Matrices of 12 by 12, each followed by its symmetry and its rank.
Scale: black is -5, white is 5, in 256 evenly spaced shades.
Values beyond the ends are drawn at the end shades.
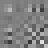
symmetric, rank two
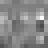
neither, rank two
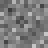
symmetric, full rank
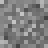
symmetric, full rank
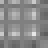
symmetric, rank one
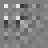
symmetric, rank two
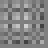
symmetric, rank one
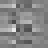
neither, rank two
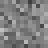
antisymmetric, full rank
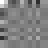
symmetric, rank one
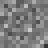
symmetric, full rank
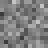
antisymmetric, full rank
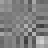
symmetric, rank two
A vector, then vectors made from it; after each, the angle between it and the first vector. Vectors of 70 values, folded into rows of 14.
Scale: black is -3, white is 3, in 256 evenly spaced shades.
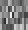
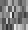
nearly parallel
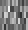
orthogonal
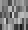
nearly opposite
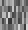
partly aligned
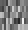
partly aligned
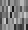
nearly opposite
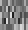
nearly parallel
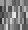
orthogonal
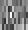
nearly parallel
